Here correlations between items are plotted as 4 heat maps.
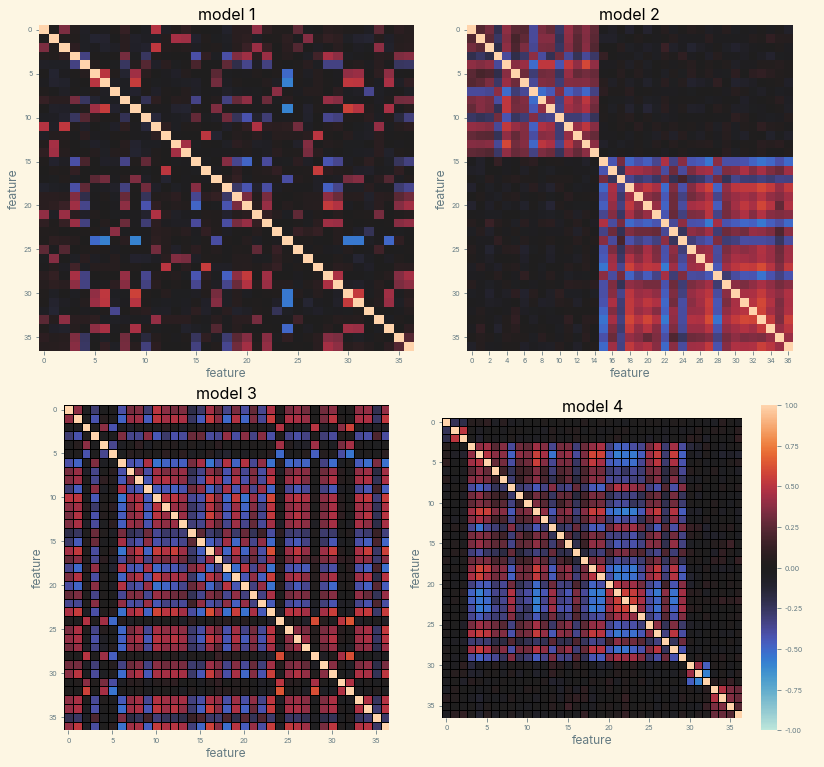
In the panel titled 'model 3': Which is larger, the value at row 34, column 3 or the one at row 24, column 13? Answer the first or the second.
the second
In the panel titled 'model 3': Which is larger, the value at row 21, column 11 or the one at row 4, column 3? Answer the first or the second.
the first
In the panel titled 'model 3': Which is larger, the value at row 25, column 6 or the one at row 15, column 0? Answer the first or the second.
the second
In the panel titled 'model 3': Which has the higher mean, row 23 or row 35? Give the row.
23
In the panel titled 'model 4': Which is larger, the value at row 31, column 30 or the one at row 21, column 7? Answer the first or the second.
the first
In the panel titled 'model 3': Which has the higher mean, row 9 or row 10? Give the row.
10
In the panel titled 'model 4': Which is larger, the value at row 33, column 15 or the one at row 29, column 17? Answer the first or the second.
the first
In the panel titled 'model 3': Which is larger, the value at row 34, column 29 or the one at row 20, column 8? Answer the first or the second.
the first
